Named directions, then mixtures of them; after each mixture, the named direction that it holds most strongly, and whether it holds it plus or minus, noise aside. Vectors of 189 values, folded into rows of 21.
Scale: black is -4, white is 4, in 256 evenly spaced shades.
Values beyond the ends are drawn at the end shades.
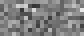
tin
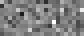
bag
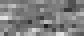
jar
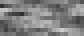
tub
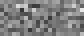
tin, plus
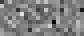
bag, minus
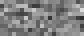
tin, plus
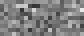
tin, plus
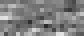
jar, plus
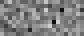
bag, minus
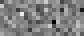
bag, minus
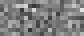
tin, plus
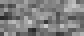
jar, minus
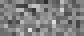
bag, plus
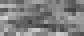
jar, plus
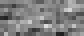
jar, minus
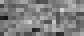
jar, minus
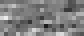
jar, plus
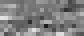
jar, plus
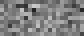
tin, minus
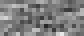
jar, plus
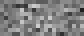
tin, minus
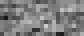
jar, minus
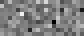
bag, minus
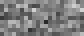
tin, plus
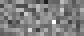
bag, plus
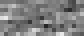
jar, plus
